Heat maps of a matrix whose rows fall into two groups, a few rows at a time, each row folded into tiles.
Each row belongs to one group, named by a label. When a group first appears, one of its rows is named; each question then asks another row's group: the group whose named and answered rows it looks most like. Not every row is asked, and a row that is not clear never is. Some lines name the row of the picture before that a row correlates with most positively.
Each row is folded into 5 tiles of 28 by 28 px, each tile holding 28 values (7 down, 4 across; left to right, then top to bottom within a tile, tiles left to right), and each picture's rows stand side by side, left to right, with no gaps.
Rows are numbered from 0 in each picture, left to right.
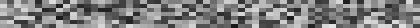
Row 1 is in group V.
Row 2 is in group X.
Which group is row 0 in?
X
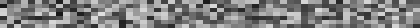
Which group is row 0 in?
V
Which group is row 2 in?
V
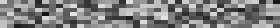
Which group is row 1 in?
X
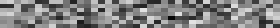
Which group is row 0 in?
V
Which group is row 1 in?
V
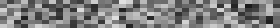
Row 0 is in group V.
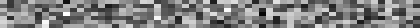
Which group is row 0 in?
X
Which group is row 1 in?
V
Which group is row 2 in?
V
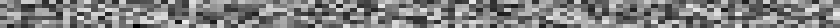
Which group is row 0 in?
V
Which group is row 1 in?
X
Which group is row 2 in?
X
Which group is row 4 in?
X
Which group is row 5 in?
V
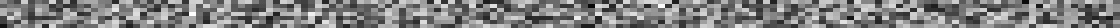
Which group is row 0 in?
V
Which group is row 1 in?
X
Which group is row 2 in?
V
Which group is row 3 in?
X
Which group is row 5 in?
V
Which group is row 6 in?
X
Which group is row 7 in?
X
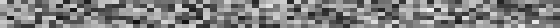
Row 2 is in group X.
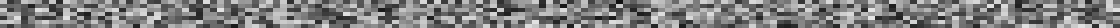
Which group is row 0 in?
V
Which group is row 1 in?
V
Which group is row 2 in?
X
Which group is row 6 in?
V
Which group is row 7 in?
X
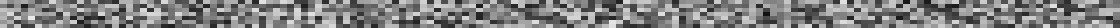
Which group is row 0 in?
V
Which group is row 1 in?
V
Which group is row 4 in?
V
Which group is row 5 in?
X
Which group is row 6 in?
X
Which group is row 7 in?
X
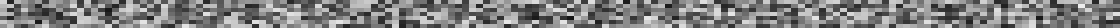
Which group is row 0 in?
X
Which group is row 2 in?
V
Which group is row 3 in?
X
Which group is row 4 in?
X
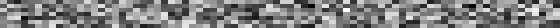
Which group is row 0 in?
V
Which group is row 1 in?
X
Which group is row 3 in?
V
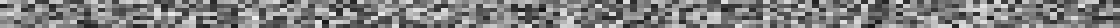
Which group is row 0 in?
V
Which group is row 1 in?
V
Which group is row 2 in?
V
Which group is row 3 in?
X
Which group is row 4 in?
V
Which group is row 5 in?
V
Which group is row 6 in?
X
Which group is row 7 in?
X
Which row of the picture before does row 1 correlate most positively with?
2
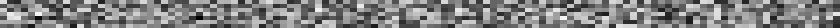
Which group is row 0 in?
V
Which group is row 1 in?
V
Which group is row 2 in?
V
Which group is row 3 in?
V
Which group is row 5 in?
V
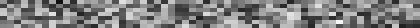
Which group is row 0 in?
V
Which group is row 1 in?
X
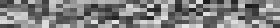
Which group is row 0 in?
X
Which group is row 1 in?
X
